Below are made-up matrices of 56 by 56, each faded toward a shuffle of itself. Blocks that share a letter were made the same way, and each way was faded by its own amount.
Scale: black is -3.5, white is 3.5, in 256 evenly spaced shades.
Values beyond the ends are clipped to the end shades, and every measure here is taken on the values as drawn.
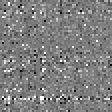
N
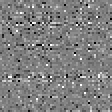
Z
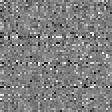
Z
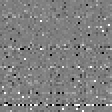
Z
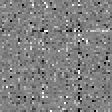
N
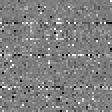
Z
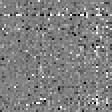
N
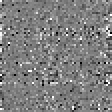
N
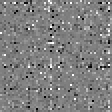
N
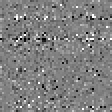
N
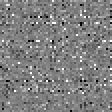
N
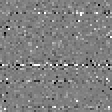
Z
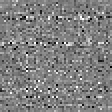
Z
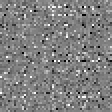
N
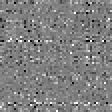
Z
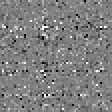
N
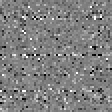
N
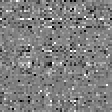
Z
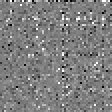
N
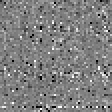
N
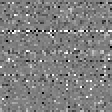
Z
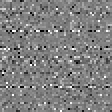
Z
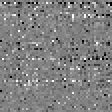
N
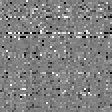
Z
